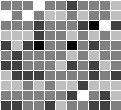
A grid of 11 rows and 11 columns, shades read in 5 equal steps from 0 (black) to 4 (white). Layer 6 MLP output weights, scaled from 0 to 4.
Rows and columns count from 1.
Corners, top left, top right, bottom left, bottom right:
2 3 1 2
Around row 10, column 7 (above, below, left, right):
3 2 2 4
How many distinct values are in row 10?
4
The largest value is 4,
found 5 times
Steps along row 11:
same up same down up down same down same up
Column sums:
24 21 23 20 22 26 20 23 19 24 25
